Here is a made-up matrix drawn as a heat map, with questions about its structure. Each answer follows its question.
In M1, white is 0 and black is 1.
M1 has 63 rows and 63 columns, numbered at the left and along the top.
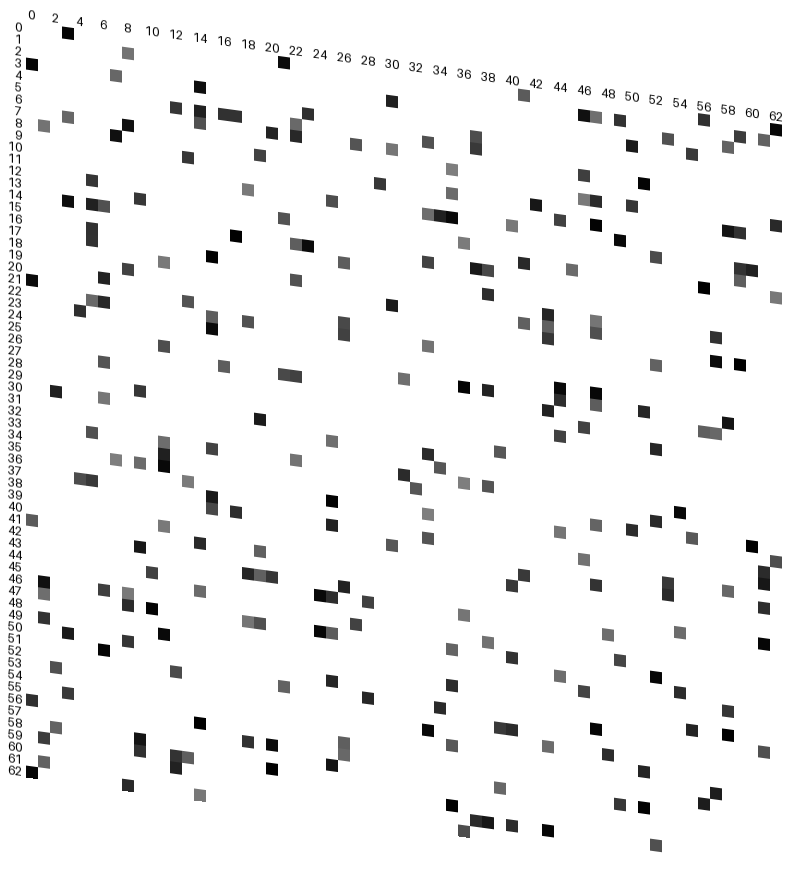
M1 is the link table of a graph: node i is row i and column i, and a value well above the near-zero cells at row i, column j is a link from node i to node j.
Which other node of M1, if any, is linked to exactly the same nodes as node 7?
node 50
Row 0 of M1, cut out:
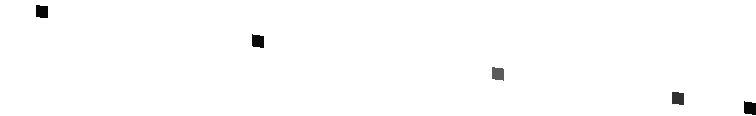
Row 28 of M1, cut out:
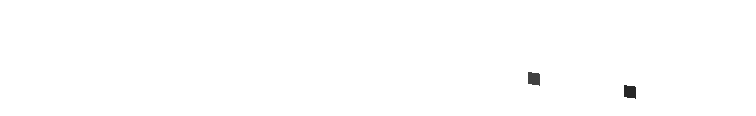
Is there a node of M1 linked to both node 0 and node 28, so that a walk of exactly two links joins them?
no
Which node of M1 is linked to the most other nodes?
node 47
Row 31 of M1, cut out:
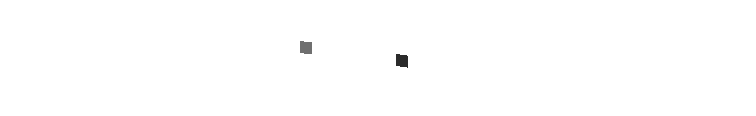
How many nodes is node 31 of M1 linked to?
2
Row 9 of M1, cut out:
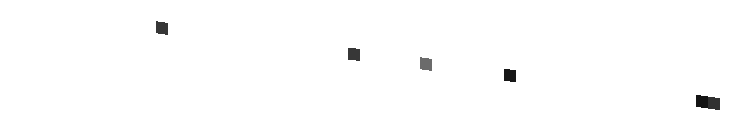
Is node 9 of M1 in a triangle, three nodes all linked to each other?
yes
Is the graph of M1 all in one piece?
yes
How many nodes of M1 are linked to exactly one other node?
4
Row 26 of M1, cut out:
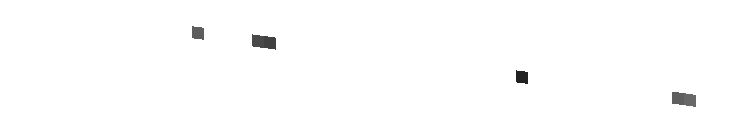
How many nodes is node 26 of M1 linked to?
6
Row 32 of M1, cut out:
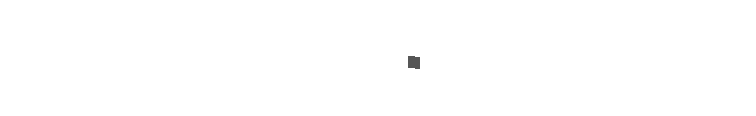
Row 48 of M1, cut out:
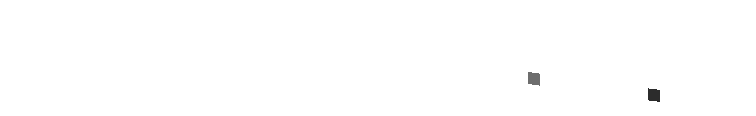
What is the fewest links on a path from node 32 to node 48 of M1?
5
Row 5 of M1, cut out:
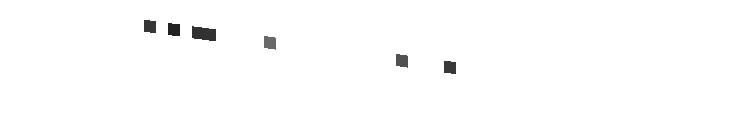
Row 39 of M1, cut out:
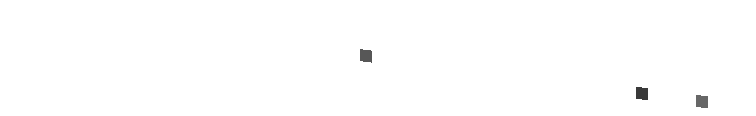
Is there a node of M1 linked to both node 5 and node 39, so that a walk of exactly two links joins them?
no
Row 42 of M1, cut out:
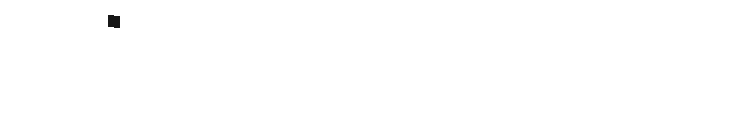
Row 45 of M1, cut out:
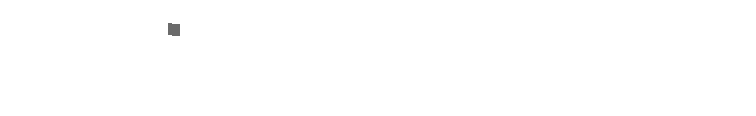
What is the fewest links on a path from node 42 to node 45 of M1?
6
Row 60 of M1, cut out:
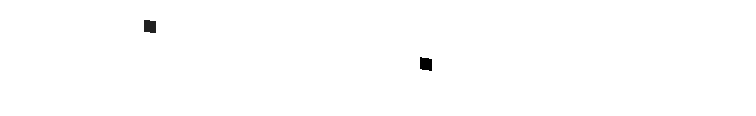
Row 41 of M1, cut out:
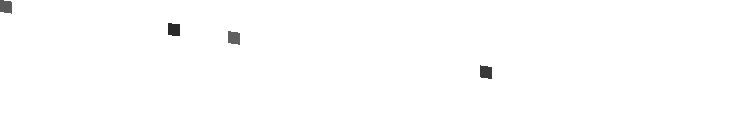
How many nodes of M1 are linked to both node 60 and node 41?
0
